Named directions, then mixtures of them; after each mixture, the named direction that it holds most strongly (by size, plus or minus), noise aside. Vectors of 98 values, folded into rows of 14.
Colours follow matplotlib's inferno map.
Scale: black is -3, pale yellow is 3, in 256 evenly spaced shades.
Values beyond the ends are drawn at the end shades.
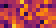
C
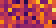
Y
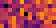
C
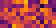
Y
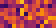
C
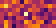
C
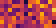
Y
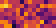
C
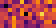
C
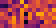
C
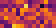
C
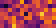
C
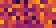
Y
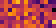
Y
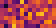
C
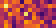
C
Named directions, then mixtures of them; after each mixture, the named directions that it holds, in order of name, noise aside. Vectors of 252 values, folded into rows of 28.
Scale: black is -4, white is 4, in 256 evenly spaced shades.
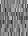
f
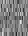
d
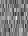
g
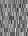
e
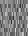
e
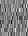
e, f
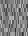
e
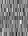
d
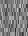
e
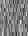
d, g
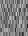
d, e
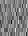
e, f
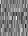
f, g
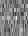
g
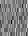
e, f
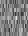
g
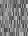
e, g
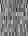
d, f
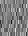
e, f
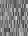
e, g
